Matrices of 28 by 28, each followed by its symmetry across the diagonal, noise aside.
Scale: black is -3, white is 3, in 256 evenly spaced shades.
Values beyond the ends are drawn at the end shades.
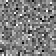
neither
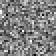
neither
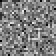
symmetric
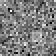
symmetric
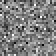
neither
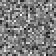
symmetric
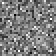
symmetric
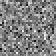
neither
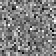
neither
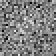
symmetric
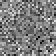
symmetric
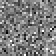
neither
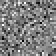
symmetric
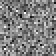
neither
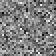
neither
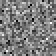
neither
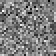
neither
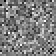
symmetric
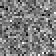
neither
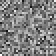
symmetric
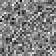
symmetric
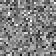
neither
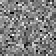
neither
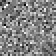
symmetric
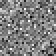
symmetric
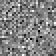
symmetric
